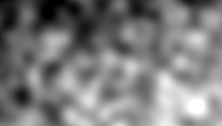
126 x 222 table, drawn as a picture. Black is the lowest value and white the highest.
Odd rows or columns: none. Lone odd cells: none. Grain: smooth. Ninth with the highest average: bottom right. Histogram: bell-shaped. Slope: up to the bottom right. Ninth with the lowest average: top left. Mirror symmetry: none.
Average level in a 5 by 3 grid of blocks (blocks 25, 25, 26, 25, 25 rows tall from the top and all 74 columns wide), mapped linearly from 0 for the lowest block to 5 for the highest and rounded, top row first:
012 / 223 / 233 / 235 / 245
